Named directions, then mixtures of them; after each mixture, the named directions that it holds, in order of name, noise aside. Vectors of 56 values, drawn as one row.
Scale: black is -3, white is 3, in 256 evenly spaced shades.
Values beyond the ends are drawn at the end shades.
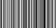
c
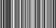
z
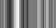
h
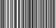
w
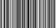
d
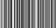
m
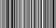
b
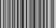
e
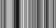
h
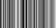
c, e, h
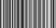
e, z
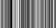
e, h, m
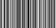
d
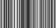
d, h, m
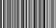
c, e, z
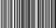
m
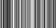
z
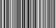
d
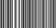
h, w, z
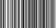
c, e, w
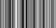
e, h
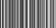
c, d, e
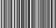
c, m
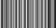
e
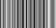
e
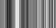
h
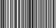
w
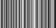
e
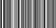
c, d, z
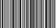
c, m, z
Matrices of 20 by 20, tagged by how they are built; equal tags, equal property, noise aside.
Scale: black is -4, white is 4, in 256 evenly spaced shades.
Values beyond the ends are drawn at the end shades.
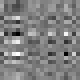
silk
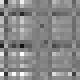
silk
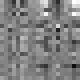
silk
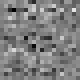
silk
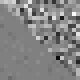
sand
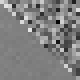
sand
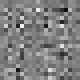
silk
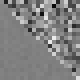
sand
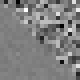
sand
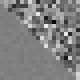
sand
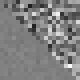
sand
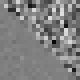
sand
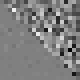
sand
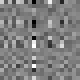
silk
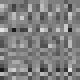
silk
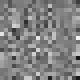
silk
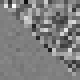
sand
